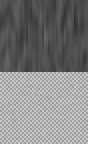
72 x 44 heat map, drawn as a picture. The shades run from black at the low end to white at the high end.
It is made of 2 by 1 panels. Panel 1,1: low, streaked downward, faint in contrast. Panel 2,1: high, checkered.
